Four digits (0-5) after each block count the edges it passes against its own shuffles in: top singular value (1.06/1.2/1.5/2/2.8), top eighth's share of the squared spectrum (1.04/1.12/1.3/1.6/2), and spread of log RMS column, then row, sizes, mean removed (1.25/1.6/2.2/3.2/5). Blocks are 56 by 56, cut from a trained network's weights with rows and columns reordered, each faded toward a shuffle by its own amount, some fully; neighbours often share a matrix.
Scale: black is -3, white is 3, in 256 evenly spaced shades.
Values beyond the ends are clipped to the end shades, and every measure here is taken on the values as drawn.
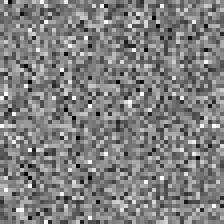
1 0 0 0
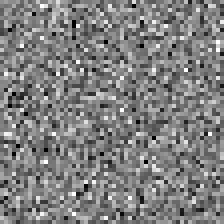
1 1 0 0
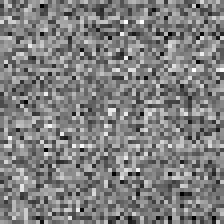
3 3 0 1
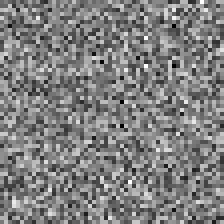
0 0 0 0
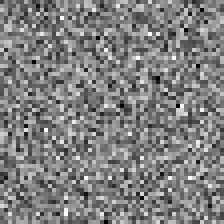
1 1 0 0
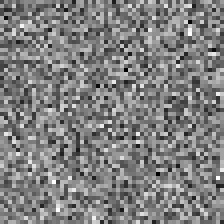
0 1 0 0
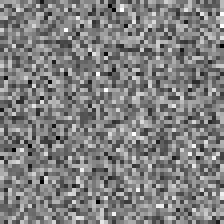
0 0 0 0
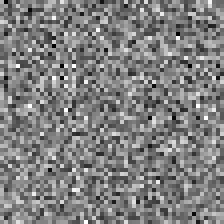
2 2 0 0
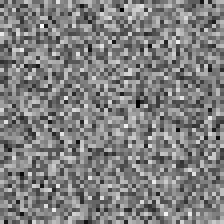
1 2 0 0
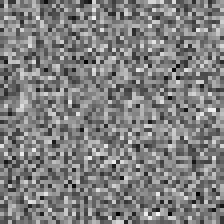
1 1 0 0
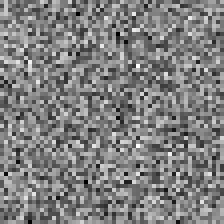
0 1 0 0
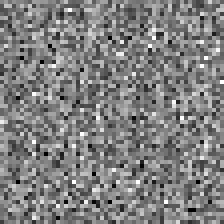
2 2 0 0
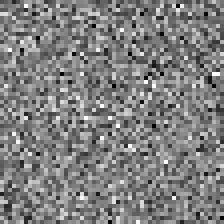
2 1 0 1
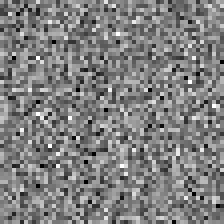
1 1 0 0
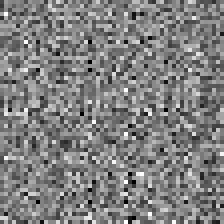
3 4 1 2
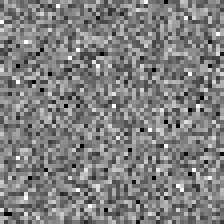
0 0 0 0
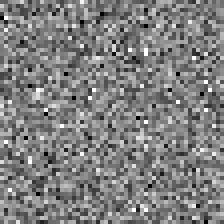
0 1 0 0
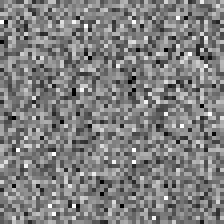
2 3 1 1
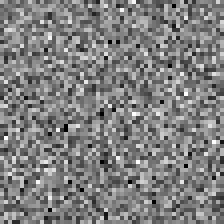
2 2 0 0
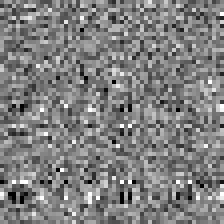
4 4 2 2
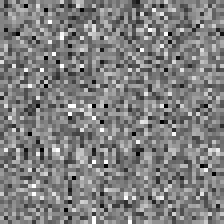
3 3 1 1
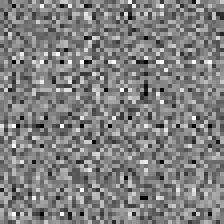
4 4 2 2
